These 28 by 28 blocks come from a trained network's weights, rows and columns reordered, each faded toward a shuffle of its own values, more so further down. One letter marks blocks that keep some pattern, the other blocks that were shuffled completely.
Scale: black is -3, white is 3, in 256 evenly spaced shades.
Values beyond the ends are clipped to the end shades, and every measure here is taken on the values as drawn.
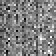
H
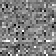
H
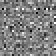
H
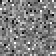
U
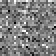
H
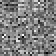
H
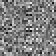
H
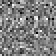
H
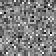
U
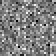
U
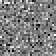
U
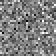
U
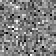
U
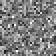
U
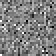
U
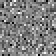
U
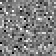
U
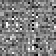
H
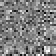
H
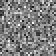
U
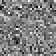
H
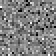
U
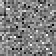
U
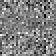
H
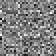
H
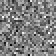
U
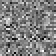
H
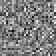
H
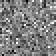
U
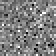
U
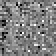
H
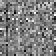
H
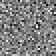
U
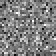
U
